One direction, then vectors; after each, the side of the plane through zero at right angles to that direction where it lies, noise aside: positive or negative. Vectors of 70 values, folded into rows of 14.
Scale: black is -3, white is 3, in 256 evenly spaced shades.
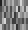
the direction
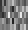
positive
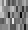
negative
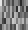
negative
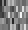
positive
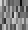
negative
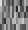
negative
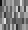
positive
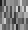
positive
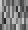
negative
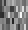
positive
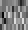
negative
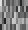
negative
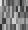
negative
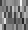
positive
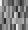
negative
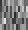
positive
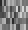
positive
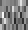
positive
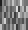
positive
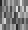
positive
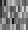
positive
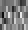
negative
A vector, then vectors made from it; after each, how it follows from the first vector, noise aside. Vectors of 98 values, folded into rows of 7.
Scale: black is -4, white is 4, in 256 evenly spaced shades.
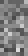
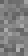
shrunk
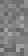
shrunk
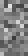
reversed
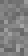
shrunk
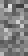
reversed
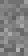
shrunk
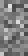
reversed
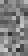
sign-scrambled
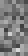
sign-scrambled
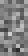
sign-scrambled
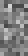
reversed
